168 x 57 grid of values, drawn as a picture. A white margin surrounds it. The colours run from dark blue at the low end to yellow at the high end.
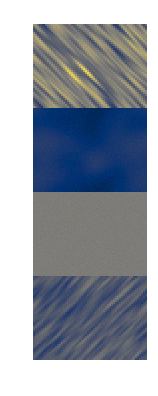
The table splits into 4 rows of 1 panel. Panel 1,1: middling, slanting down to the right, strong in contrast. Panel 2,1: very low, smooth, faint in contrast. Panel 3,1: middling, flat. Panel 4,1: low, slanting up to the right.
